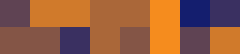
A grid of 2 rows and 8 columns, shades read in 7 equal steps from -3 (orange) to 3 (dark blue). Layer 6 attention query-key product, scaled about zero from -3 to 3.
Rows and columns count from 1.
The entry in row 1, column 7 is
3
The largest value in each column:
1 0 2 -1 0 -3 3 2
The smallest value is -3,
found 2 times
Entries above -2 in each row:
5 6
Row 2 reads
0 0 2 -1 0 -3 1 -2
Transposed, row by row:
1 0 / -2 0 / -2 2 / -1 -1 / -1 0 / -3 -3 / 3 1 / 2 -2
